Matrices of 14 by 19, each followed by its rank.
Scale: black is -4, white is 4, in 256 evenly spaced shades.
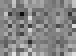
three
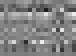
three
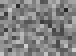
full rank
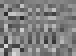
three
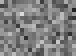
full rank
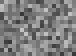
full rank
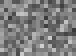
full rank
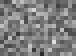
full rank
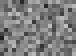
full rank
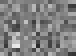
three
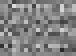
three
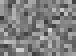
full rank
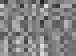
three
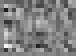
three
